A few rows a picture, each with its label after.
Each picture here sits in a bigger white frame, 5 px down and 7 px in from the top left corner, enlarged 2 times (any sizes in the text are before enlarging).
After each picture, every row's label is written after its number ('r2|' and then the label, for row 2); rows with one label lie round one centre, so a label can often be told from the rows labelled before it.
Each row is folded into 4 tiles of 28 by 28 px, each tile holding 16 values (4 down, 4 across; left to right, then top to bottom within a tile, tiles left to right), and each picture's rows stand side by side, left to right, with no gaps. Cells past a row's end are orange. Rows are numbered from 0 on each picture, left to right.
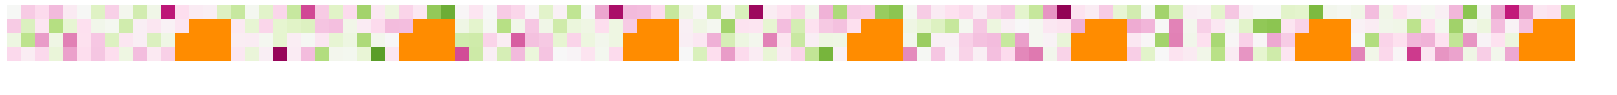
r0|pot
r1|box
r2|pot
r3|box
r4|pot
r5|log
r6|pot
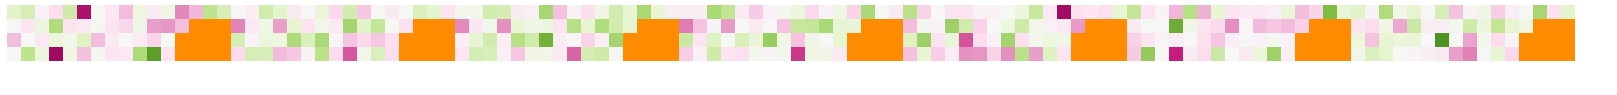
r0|box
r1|log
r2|log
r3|log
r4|pot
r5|box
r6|log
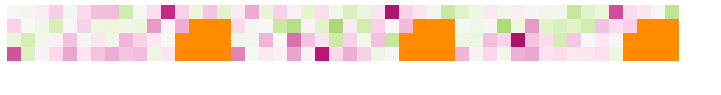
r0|pot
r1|pot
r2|pot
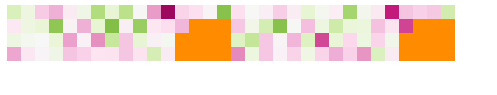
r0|pot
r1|pot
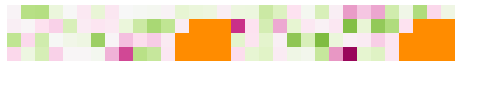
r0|log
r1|log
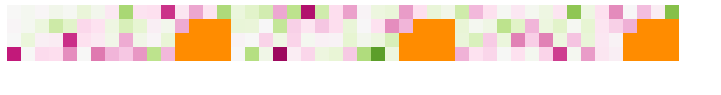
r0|pot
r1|box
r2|pot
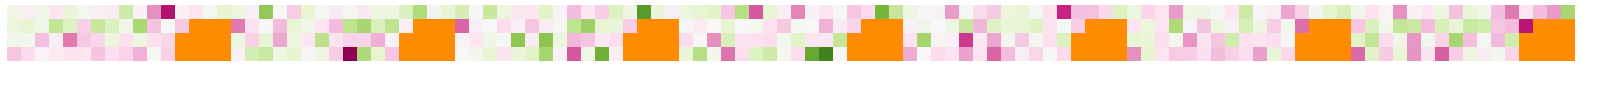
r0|pot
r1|log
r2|log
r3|box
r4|pot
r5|pot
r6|pot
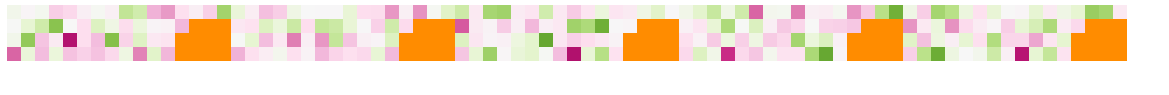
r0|pot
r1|pot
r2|log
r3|box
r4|log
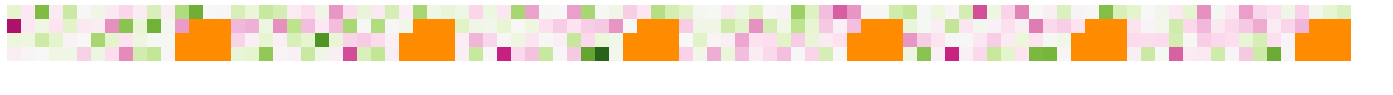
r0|log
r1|log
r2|box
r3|pot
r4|box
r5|box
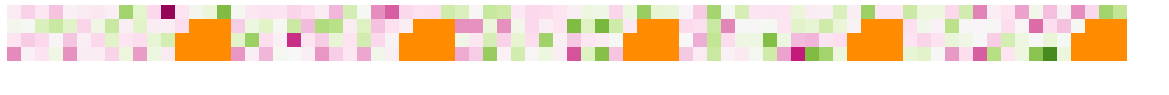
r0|pot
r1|pot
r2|log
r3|log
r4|box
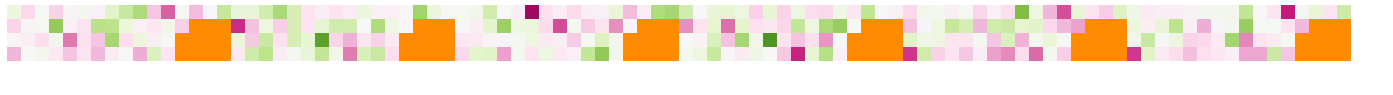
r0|pot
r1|log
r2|box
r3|log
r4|pot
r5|pot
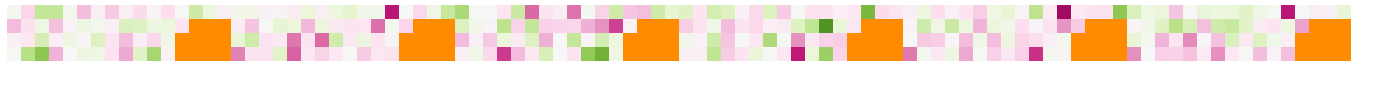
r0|log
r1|pot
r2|box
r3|log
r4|pot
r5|pot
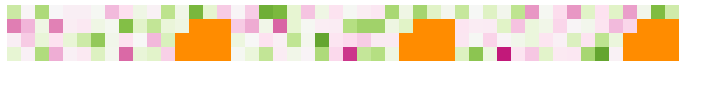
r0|log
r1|log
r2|box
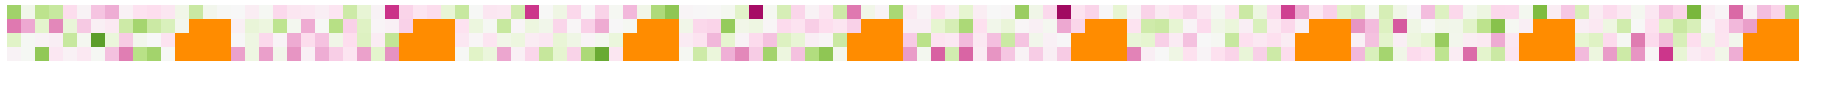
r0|log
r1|pot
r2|box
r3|box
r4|pot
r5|pot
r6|log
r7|pot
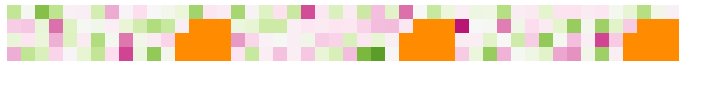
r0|log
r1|box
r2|log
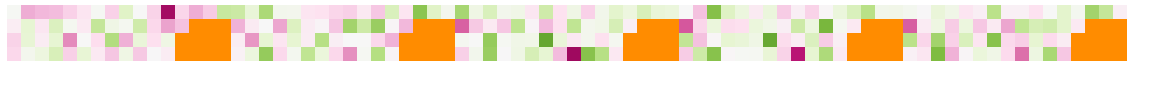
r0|pot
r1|log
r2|log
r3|log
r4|log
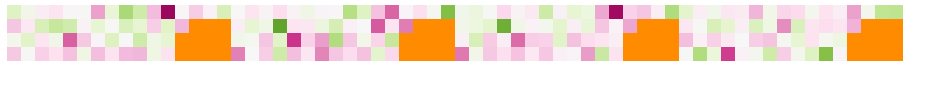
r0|pot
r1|pot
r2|pot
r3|box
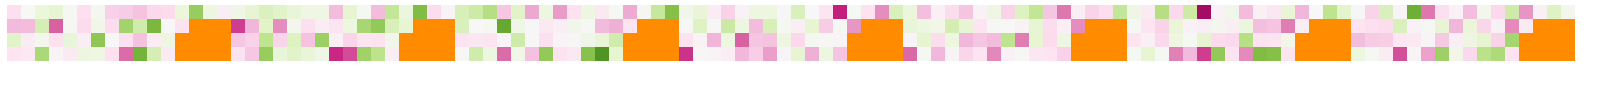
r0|log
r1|log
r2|box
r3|pot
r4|pot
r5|box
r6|box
